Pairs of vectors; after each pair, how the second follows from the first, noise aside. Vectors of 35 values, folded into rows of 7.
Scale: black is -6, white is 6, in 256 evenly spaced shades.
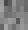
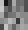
scaled up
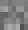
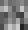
scaled up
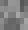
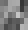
scaled up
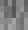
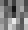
scaled up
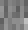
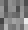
scaled up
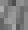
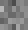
sign-scrambled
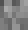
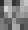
scaled up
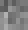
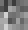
scaled up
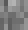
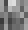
scaled up
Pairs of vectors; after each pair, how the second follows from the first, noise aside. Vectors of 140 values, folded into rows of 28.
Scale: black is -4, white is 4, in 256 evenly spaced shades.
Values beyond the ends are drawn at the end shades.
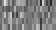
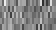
sign-scrambled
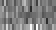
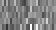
sign-scrambled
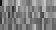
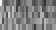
negated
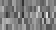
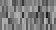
sign-scrambled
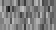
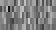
sign-scrambled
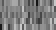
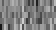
copied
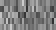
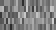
negated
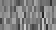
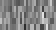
sign-scrambled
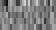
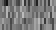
sign-scrambled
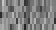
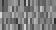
sign-scrambled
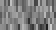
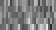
negated
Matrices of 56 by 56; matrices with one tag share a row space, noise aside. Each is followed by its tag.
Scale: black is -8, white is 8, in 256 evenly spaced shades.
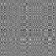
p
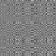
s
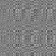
s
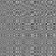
s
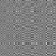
s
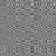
s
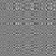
s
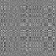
p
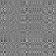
p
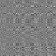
s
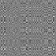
p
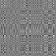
p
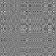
p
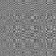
s
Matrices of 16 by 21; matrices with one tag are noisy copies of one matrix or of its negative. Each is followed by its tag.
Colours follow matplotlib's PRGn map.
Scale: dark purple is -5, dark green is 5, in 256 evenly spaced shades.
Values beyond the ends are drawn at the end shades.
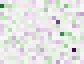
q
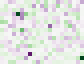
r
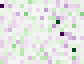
q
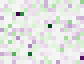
r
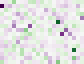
q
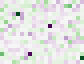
r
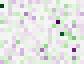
q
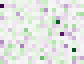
q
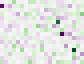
q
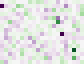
q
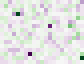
r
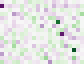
q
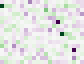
q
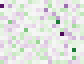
q
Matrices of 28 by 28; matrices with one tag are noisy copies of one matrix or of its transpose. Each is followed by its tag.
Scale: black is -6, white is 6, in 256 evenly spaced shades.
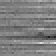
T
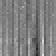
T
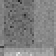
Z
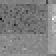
Z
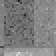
Z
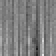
T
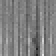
T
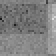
Z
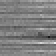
T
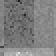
Z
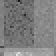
Z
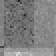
Z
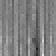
T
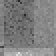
Z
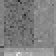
Z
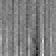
T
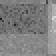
Z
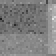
Z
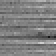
T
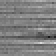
T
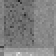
Z
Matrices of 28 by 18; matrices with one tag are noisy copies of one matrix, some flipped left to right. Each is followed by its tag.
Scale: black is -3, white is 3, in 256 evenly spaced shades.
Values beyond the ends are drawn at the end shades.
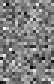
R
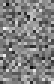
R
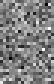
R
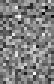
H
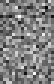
H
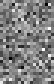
R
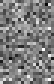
R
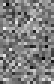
R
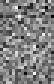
H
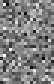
R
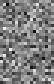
R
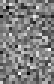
H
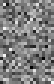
R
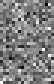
R
